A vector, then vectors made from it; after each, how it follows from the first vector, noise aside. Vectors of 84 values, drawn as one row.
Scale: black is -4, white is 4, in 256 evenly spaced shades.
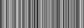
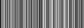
wrapped around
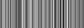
wrapped around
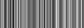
wrapped around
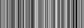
wrapped around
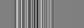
partly zeroed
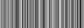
wrapped around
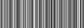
wrapped around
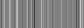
partly zeroed
